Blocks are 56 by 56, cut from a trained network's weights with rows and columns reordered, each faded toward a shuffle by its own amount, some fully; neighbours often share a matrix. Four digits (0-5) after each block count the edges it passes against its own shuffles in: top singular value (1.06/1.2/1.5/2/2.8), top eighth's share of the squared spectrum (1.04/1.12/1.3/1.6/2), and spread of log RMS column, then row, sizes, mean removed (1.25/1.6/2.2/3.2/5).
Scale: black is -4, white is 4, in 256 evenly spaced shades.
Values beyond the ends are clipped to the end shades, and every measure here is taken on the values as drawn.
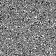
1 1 0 0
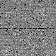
3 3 1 1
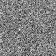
2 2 1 0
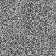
3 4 2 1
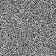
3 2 1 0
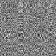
4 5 2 2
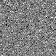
0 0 0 0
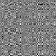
4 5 3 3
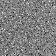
1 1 0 0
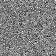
1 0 0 0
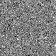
0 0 0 0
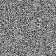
2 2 0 0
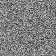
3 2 0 0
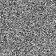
2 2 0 0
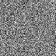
3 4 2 0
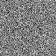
2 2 1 0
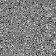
3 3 1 1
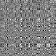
4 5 3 3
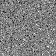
0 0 0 0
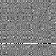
4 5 0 2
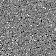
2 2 0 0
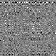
4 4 1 2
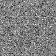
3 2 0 0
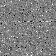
2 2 0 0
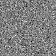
2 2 1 0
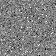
0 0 0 0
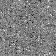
0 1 0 0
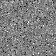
0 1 0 0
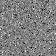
0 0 0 0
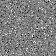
0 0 0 0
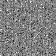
2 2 0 0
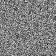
0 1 0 0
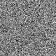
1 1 0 0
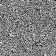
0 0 0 0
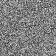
0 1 0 0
